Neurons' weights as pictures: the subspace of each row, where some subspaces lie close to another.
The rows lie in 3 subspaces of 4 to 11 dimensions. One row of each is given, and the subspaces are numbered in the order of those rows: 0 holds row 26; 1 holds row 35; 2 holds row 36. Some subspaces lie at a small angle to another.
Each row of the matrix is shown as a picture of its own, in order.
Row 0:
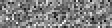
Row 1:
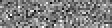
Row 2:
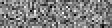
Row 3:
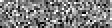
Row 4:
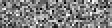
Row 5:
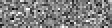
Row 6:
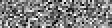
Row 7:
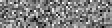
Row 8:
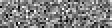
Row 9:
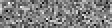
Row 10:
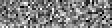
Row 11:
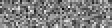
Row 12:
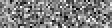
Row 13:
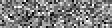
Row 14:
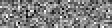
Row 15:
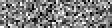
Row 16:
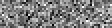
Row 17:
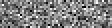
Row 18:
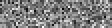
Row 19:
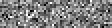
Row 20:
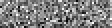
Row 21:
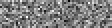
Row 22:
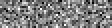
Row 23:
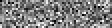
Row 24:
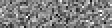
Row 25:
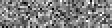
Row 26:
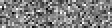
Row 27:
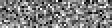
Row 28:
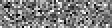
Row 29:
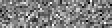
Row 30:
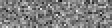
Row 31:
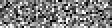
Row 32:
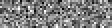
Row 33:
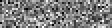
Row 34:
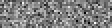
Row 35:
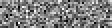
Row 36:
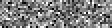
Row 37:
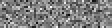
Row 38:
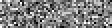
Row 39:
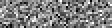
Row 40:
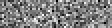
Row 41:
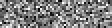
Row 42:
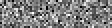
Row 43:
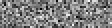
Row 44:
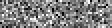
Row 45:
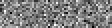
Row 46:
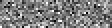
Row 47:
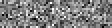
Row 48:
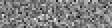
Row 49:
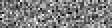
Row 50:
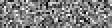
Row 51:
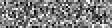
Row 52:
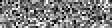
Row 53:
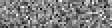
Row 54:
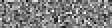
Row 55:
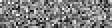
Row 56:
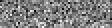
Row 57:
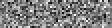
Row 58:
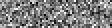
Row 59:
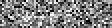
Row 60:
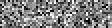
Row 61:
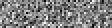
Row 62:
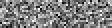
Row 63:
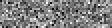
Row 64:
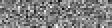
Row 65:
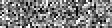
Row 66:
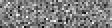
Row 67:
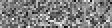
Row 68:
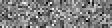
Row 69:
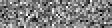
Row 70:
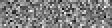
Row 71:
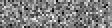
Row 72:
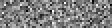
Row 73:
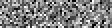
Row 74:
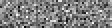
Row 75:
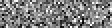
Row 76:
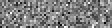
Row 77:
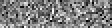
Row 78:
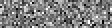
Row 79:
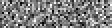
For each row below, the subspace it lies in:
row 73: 0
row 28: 1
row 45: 0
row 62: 1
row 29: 1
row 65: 0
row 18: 2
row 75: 0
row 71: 2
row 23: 2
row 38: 0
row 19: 1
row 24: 1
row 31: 1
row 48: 0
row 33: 2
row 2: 0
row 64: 2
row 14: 1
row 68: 2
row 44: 2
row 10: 2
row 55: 2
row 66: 1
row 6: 0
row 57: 0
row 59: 1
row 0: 0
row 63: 2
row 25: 2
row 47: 2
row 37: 0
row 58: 0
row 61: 0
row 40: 0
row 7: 1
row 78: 0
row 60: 2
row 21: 1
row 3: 1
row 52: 2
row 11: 2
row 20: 1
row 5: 0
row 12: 0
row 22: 2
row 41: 1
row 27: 2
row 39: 1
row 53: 2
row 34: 0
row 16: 1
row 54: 0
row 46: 2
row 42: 0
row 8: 1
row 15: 0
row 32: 2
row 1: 1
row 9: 0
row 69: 1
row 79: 0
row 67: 0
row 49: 0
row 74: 1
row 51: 0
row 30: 2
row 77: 2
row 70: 0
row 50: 0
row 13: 1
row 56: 1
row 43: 0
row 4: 0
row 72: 0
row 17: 0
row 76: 0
